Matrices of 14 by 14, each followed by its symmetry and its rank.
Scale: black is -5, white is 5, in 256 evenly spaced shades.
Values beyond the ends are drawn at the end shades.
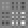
symmetric, rank one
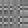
neither, rank one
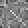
symmetric, full rank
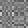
neither, rank two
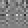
neither, rank two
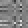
neither, rank two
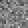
symmetric, full rank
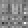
neither, rank two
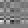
neither, rank one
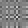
symmetric, rank one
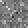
symmetric, full rank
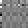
neither, rank two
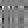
neither, rank one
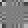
symmetric, rank one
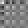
symmetric, rank one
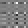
neither, rank one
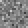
symmetric, full rank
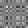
symmetric, rank one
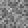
symmetric, full rank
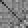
symmetric, full rank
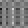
neither, rank one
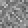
symmetric, full rank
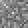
symmetric, full rank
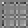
symmetric, rank one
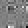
neither, rank two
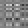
neither, rank one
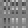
neither, rank one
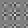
symmetric, rank one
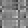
neither, rank two
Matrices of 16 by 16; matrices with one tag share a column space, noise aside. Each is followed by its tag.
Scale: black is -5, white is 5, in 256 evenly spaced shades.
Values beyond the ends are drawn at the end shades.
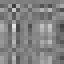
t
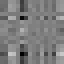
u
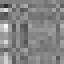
t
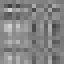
t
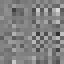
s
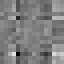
u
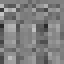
t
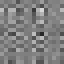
s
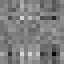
u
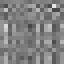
t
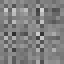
s
